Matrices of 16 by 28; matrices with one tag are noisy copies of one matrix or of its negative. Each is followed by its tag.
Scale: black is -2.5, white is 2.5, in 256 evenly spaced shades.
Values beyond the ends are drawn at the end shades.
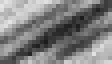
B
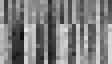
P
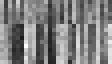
P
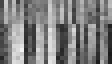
P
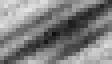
B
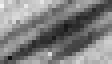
B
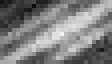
B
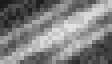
B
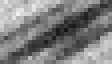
B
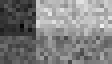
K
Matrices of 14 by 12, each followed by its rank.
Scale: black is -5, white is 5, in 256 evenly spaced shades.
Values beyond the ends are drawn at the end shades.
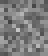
full rank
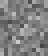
full rank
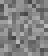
full rank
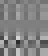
one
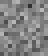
full rank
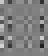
one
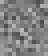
full rank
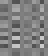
one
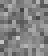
full rank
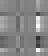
one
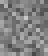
full rank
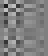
one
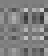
one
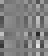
one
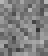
full rank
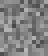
full rank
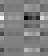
one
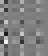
one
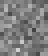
full rank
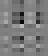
one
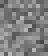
full rank
